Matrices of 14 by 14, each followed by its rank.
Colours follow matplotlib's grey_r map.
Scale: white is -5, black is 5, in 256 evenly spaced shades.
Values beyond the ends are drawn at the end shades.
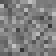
full rank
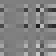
one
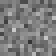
full rank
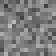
full rank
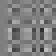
one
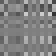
one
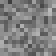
full rank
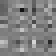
two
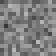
full rank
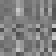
two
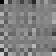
two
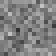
full rank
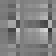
one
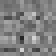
two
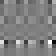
one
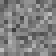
full rank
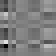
one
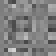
two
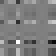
one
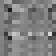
two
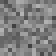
full rank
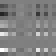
one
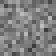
full rank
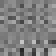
two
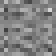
two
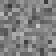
full rank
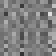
two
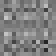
two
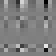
one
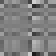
one
